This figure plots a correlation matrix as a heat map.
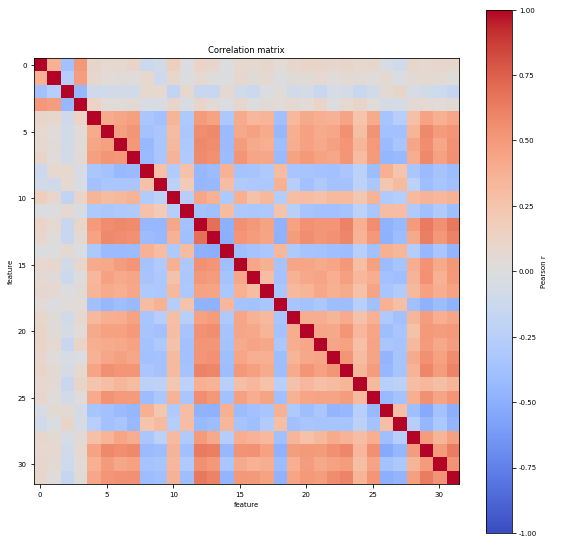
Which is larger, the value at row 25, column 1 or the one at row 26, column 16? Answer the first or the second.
the first
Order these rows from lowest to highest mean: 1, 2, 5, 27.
27, 2, 1, 5
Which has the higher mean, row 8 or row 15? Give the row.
15
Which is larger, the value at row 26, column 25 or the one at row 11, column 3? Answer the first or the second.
the second
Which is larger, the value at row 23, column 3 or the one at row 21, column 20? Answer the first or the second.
the second
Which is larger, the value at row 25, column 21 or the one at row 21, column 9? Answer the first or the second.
the first
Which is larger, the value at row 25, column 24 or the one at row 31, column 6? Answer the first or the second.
the second
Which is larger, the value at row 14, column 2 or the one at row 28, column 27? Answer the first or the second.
the first
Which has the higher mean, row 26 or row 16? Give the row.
16
